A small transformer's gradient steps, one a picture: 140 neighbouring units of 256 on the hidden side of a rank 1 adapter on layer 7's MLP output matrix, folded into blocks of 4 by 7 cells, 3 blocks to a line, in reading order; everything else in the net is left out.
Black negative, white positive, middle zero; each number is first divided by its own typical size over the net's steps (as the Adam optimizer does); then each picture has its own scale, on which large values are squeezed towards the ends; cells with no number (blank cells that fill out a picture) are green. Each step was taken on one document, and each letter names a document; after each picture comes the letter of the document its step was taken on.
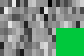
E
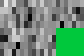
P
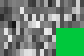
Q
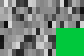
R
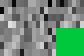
E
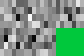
P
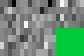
E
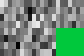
P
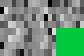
E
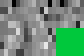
E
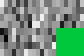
P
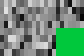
R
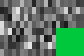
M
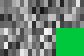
Q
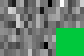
E
